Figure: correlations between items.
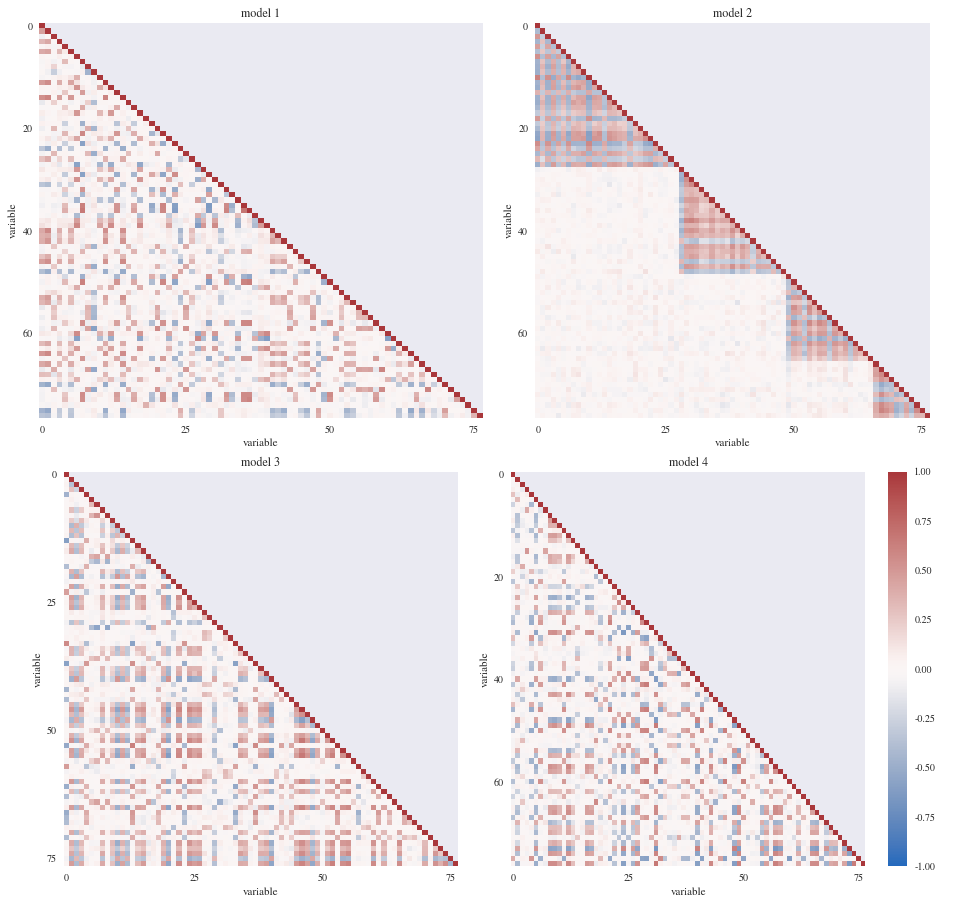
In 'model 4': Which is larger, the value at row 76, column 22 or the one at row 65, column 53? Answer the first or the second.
the second
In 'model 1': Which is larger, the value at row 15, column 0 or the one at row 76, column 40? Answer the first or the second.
the first
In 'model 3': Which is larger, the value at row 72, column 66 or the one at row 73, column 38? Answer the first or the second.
the second
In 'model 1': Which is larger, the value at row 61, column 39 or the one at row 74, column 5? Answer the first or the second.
the second
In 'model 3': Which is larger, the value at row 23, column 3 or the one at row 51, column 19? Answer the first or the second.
the second
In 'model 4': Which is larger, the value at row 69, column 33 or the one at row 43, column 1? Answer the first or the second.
the first
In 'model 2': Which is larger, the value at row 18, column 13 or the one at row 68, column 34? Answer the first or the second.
the first
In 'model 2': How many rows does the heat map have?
77
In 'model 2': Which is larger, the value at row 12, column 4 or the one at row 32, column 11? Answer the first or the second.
the second
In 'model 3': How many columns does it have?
77
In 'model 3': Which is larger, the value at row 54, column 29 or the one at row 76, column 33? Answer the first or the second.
the second
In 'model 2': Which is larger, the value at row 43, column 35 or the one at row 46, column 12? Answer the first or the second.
the first
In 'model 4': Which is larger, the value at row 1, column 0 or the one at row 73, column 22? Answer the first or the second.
the second
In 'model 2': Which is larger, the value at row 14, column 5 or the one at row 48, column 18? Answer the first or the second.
the first
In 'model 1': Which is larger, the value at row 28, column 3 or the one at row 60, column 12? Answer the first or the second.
the second
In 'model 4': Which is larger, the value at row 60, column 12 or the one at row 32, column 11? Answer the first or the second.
the first
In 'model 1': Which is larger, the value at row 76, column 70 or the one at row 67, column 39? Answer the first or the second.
the first
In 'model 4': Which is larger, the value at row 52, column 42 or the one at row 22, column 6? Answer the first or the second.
the first
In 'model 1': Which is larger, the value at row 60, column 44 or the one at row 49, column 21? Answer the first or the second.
the first
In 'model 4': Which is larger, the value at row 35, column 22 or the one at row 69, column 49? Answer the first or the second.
the second
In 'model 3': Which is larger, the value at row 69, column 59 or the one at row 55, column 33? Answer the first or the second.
the first
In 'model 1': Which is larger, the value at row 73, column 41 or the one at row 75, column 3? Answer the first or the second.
the first
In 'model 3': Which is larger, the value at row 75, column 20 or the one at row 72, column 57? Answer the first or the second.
the first
